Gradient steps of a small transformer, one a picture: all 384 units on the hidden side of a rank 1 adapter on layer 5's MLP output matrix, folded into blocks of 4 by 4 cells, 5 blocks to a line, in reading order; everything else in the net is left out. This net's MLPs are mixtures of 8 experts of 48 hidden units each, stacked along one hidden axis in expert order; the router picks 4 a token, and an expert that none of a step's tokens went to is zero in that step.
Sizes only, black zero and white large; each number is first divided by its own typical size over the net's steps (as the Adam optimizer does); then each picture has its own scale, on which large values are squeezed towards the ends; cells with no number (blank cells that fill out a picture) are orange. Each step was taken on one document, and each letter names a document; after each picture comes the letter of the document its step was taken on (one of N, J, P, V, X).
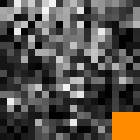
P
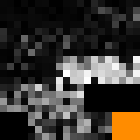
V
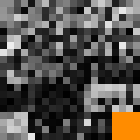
P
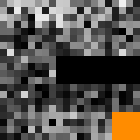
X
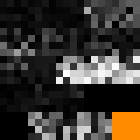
V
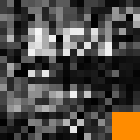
P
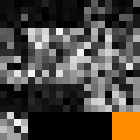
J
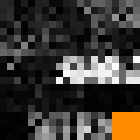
V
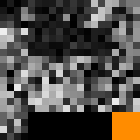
J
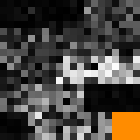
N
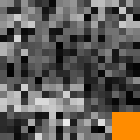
P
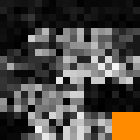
V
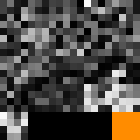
J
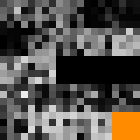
X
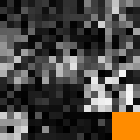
J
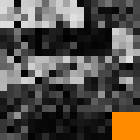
P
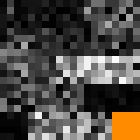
N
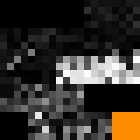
V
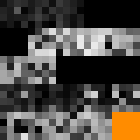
X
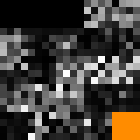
V
